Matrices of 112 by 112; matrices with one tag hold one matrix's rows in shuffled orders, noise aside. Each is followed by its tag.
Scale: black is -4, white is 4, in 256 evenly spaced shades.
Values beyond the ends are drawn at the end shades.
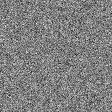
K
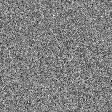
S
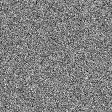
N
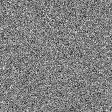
K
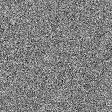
K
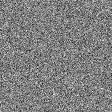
S
